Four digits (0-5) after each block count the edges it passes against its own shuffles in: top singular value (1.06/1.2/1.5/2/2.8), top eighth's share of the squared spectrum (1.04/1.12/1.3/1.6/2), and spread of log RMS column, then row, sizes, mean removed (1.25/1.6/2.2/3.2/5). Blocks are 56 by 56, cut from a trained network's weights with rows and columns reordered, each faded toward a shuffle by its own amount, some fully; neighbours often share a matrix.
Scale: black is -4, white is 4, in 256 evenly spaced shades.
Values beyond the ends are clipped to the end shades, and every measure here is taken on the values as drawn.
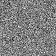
0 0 0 0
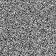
0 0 0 0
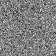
0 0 0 0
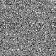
2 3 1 1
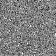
0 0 0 0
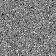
1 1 0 0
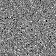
0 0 0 0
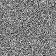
0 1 0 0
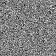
0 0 0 0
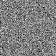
1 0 0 0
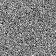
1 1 0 0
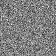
0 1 0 0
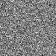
2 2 0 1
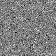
1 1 0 0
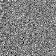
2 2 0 1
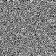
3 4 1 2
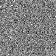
2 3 0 1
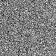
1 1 0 0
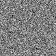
1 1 0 0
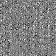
2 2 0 2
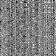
4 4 2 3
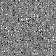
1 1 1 0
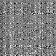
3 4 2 3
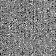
2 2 0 1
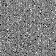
1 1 0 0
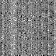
4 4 1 3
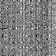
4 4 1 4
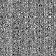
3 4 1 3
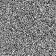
1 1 0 0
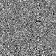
2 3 1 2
